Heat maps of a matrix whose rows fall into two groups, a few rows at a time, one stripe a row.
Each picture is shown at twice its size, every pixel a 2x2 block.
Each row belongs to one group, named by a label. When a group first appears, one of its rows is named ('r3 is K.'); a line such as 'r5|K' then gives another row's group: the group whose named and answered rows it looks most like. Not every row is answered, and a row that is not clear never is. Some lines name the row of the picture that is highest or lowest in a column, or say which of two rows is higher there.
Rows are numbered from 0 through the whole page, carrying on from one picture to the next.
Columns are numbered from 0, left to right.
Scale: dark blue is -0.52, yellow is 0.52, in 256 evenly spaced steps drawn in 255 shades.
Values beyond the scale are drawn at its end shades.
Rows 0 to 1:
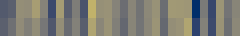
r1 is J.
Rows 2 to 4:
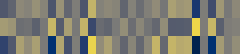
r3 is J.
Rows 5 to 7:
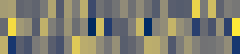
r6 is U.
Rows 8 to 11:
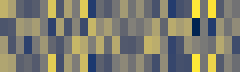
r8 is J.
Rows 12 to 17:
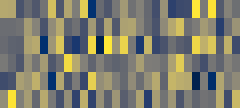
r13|U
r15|U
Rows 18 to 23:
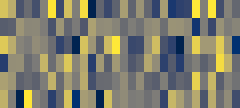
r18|J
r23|U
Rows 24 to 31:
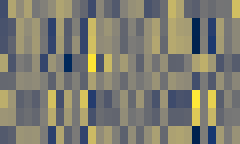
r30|J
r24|U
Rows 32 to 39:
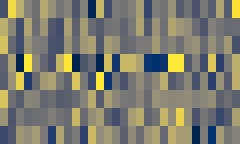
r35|U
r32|U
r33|U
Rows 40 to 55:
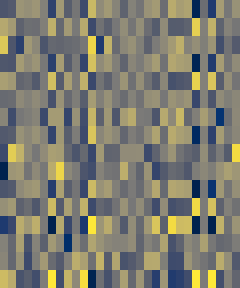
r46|U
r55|J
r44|J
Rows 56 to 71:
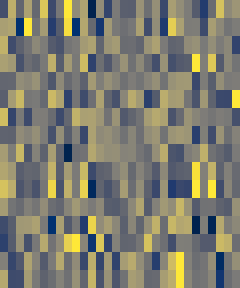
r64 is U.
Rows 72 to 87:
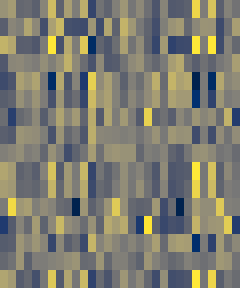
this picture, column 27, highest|83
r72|J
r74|J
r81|J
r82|J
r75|U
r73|U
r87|J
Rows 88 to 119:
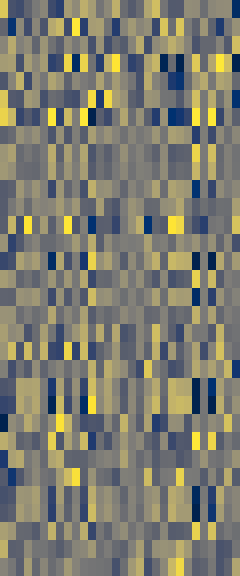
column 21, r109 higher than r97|Yes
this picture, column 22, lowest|91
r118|U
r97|J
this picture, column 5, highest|107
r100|U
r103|J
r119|U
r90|U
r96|J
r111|U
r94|J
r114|U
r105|J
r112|J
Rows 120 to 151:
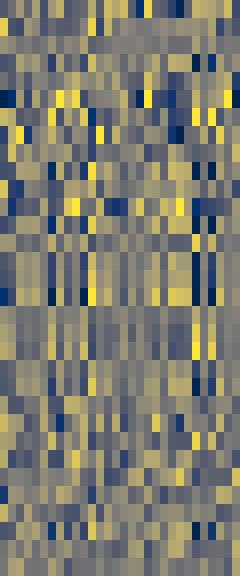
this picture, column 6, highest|126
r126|J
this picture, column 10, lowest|136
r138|J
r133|J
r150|U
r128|U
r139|J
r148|U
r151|U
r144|J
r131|U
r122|J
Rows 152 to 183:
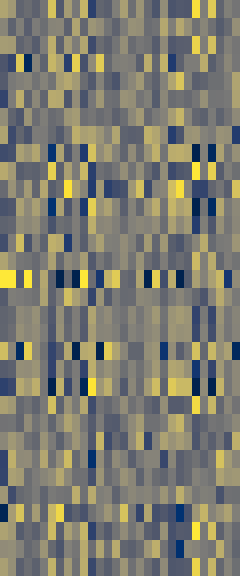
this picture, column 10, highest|167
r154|J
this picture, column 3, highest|167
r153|U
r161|J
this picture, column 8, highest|162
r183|J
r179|U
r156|U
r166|J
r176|U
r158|U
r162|U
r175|U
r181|J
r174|J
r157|U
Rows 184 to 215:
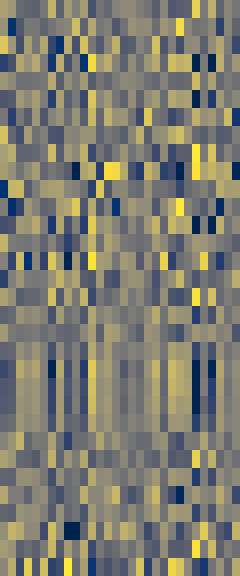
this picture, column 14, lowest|195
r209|J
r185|U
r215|U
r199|U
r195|U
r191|U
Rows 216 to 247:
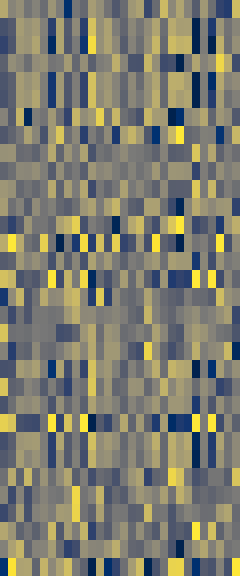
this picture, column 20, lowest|219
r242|U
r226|J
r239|J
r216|U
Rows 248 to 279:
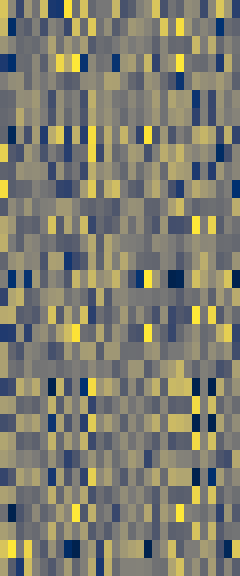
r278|U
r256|U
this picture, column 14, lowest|251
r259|U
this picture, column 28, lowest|278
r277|J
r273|U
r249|U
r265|J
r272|J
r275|J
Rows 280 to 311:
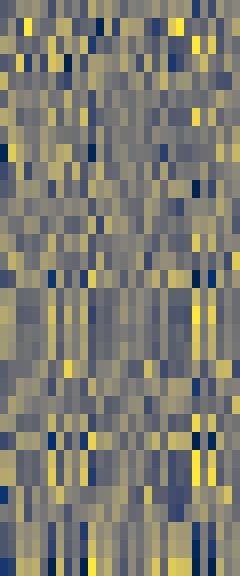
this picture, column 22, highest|281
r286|J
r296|J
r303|J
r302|U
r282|J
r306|J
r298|J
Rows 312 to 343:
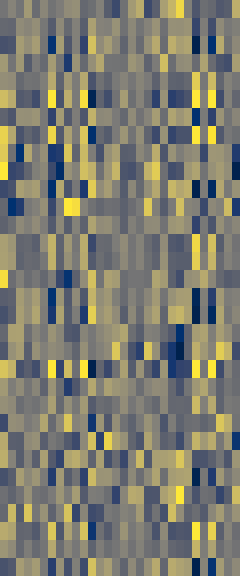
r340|U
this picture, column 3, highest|340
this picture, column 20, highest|315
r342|J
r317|J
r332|J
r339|U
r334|J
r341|J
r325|J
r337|U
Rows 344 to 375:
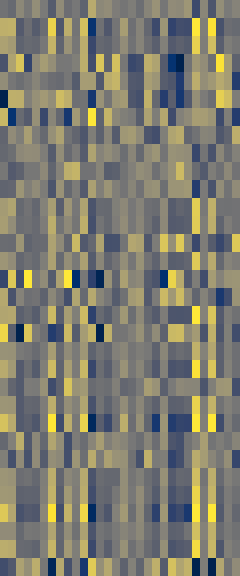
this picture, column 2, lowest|362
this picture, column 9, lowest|359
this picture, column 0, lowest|349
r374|J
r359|U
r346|J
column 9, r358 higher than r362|Yes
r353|U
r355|J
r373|J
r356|J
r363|J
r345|J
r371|J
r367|J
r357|U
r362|U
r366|J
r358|J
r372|J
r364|J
